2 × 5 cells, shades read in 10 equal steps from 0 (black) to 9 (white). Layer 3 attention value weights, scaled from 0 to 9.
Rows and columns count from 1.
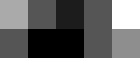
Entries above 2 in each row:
4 3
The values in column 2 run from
0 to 3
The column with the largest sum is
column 5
